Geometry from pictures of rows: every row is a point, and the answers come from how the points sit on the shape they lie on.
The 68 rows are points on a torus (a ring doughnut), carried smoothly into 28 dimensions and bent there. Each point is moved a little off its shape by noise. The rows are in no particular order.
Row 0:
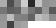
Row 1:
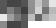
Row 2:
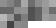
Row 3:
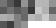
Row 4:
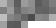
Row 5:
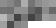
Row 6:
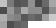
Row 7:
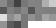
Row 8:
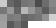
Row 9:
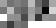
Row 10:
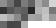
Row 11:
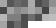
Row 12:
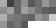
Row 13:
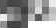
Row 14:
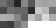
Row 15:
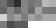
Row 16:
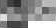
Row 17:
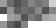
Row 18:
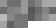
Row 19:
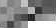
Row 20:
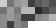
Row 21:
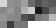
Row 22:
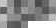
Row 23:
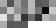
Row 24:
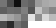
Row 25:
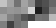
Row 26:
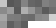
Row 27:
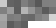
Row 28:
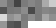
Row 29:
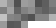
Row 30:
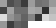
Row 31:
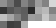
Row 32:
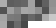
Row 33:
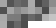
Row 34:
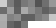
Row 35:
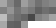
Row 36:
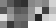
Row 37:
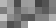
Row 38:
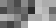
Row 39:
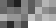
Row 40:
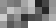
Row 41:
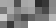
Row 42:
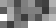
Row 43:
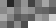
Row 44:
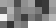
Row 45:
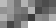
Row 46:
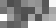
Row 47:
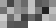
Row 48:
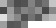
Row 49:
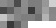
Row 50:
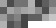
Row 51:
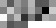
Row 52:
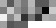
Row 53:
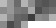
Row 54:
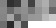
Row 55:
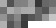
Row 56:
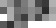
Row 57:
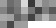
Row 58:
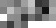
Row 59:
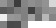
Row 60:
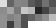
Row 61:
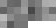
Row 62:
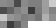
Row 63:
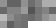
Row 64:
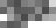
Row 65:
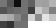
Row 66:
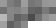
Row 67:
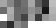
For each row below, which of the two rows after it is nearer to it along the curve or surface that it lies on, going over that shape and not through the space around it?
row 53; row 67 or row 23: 67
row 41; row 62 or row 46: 46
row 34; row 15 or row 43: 43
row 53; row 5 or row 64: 5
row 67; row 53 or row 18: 53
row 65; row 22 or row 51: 22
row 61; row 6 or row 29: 29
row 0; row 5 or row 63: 5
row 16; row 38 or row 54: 54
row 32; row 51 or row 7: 51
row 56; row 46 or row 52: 46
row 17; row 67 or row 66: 67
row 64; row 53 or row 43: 53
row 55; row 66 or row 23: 23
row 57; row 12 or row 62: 62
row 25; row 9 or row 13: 9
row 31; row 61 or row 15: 61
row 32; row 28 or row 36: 36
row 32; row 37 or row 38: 37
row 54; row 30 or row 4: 4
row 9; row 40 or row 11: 40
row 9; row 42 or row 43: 42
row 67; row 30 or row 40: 40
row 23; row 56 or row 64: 56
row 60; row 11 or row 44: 11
